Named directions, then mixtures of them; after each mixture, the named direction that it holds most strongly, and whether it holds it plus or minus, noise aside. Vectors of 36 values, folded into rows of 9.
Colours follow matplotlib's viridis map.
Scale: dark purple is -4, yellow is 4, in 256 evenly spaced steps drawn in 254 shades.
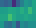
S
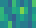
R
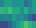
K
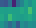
S, plus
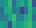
R, minus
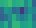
R, minus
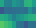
K, minus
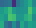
S, plus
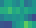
K, plus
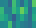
R, plus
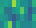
R, plus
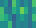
R, plus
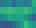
K, plus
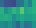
S, plus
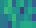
R, minus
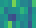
R, plus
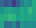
S, plus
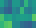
K, minus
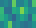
R, plus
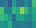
R, plus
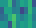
R, minus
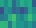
R, minus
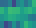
S, plus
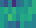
S, plus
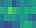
K, plus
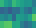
K, minus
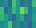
R, plus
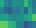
K, minus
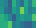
R, plus
